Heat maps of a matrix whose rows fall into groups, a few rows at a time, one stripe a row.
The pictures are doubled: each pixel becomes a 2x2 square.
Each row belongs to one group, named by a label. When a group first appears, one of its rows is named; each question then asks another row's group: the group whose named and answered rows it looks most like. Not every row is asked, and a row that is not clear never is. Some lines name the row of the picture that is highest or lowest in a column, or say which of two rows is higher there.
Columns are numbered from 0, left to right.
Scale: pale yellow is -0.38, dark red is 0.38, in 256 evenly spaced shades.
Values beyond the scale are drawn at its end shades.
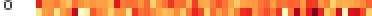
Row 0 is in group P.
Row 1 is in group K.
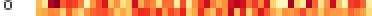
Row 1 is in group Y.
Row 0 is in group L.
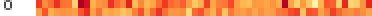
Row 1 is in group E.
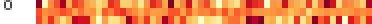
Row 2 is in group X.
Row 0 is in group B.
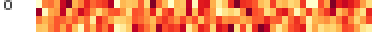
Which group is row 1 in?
B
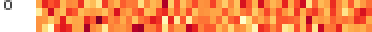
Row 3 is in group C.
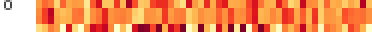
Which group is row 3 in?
Y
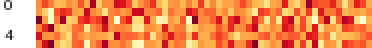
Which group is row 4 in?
P
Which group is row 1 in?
C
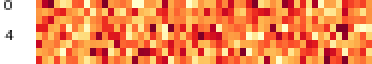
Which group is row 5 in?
P
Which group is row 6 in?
Y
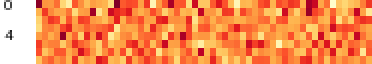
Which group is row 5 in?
X
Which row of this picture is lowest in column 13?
3
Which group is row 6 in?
B
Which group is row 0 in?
P
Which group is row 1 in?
Y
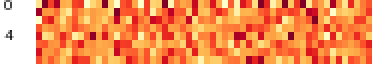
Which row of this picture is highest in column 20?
2
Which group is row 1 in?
P
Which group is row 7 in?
X
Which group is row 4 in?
L
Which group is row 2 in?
K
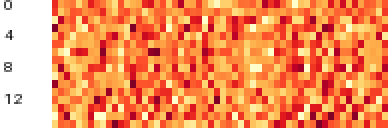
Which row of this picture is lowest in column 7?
14
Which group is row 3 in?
P
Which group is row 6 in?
C
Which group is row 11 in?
Y
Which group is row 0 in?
X
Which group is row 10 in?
P
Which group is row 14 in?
K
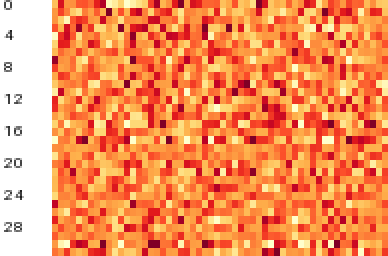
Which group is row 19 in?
K
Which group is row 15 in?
K
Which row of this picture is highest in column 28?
17
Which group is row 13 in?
X
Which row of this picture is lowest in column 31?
15
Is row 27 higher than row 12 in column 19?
No
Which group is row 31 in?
X
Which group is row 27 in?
X
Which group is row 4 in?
K
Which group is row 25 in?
P
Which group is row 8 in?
X
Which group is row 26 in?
C
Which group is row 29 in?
X
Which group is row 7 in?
P
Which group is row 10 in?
Y
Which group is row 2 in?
C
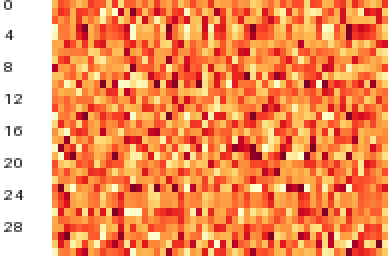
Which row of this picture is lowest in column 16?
29
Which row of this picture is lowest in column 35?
18
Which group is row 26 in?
E
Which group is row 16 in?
C
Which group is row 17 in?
K
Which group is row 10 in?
E
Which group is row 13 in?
X
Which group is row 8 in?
P
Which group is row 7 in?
K
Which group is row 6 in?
Y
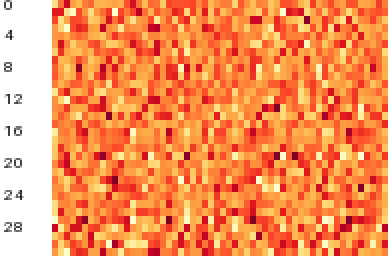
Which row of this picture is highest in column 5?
27
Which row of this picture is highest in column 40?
19
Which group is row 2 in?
L
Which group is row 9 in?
E
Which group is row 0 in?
K
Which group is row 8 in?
E
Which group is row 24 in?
Y
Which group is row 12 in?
C
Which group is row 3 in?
C
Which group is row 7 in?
L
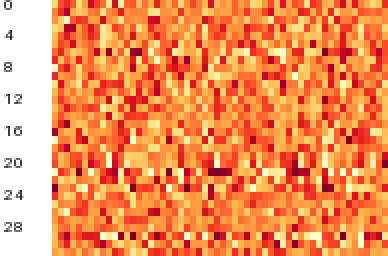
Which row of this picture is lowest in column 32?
6
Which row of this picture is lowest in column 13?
17
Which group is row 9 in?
X
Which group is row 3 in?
L
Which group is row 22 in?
E
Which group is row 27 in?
Y
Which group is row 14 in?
Y
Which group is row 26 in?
C
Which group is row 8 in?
K
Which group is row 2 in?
C
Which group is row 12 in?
Y
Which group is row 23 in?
P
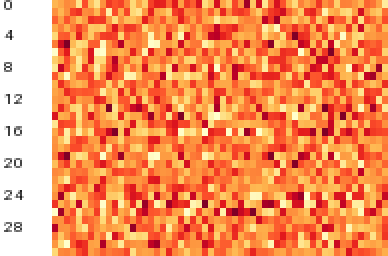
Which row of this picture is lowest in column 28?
26
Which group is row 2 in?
X
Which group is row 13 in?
Y
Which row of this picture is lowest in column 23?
25
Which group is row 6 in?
K
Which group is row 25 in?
B
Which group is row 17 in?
C
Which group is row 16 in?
E
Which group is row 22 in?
C
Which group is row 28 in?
P
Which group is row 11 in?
L
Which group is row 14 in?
X
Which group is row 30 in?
C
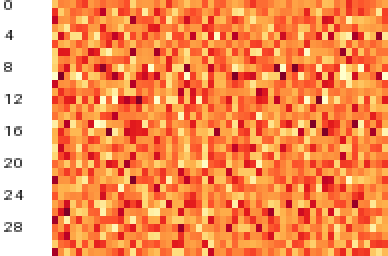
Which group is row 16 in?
Y
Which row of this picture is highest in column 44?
12
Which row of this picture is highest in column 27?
16
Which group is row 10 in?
P
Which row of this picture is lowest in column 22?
9
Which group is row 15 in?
K
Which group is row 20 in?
E
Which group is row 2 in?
P
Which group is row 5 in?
L
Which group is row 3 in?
C
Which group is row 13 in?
K
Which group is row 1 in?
B
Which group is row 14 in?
E
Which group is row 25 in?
K
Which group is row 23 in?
E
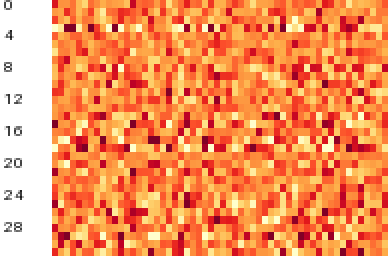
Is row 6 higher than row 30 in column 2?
Yes
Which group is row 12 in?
B
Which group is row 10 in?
Y
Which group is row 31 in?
X
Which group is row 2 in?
X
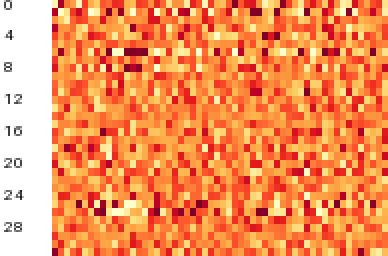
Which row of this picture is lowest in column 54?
31
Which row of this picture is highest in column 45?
6
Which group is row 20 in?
L
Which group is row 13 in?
K
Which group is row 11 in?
L
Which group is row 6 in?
Y
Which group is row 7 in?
B
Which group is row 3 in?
P
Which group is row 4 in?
X
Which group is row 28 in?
L
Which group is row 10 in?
L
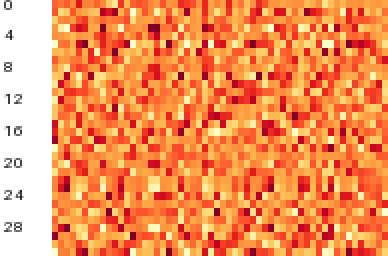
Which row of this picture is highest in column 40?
14
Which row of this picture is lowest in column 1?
3
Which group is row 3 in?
C
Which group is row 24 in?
Y
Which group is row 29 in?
P
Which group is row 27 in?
E
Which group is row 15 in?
B
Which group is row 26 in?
Y
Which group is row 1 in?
L
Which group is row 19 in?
K
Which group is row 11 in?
L
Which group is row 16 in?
X
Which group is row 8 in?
C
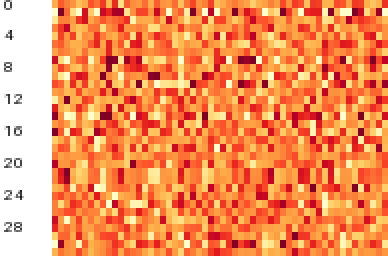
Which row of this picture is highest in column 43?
23
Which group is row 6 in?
Y
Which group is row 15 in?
B
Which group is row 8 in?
Y
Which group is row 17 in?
K
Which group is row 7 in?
E
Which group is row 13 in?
L
